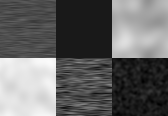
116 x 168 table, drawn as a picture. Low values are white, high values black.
It is made of 2 by 3 panels. Panel 1,1: high, streaked across, faint in contrast. Panel 1,2: very high, flat. Panel 1,3: low, smooth. Panel 2,1: very low, smooth, faint in contrast. Panel 2,2: high, streaked across. Panel 2,3: very high, blotchy, faint in contrast.
